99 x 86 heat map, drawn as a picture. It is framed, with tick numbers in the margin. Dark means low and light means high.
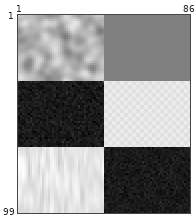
It is made of 3 by 2 panels. Panel 1,1: high, blotchy. Panel 1,2: middling, flat. Panel 2,1: very low, fine-grained, faint in contrast. Panel 2,2: very high, checkered, faint in contrast. Panel 3,1: very high, streaked downward, faint in contrast. Panel 3,2: very low, fine-grained, faint in contrast.
